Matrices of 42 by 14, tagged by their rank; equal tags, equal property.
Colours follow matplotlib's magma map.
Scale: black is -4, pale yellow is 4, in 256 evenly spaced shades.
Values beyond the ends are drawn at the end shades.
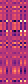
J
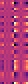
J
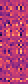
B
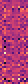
B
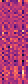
B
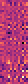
B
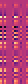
J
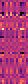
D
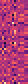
B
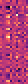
B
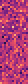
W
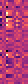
D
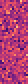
W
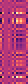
J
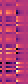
J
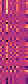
D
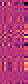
D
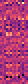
B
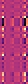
J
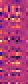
D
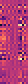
D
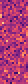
W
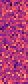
W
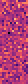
W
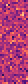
W
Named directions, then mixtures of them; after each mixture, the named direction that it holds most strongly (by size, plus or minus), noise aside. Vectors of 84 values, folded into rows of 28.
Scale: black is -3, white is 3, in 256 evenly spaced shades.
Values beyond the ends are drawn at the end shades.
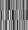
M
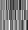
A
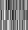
M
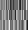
A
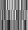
A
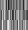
M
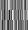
M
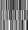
A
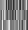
A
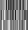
A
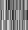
M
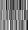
A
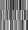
A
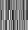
M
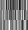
A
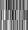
M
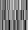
A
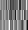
A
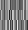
M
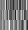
A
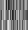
M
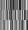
A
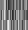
M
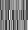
M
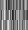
M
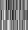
M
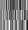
A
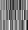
A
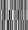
M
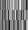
A
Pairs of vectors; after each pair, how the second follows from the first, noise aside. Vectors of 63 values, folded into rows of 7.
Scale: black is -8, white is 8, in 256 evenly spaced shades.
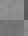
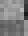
scaled up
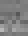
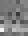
scaled up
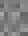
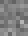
shuffled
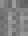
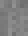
shrunk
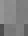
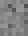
shuffled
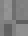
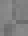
shrunk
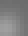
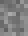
shuffled
